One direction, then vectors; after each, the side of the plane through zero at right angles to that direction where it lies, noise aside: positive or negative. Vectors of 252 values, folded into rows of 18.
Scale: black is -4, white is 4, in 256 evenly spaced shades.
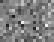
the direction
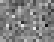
negative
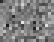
positive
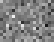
negative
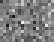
positive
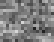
positive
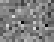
negative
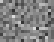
negative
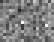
positive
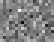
negative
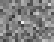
positive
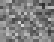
negative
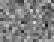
negative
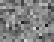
negative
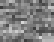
positive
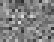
negative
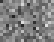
positive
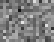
positive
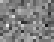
negative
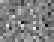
negative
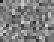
positive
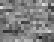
negative
